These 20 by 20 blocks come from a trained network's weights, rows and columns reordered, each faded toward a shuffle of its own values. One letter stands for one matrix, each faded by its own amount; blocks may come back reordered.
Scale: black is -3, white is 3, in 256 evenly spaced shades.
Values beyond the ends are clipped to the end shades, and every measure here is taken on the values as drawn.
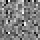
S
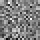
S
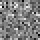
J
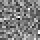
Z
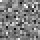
J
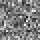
Z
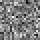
Z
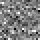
J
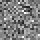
Z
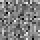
J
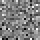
S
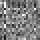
S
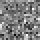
Z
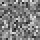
J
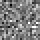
Z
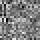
S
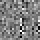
S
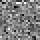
J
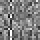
S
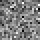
Z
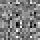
S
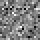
J
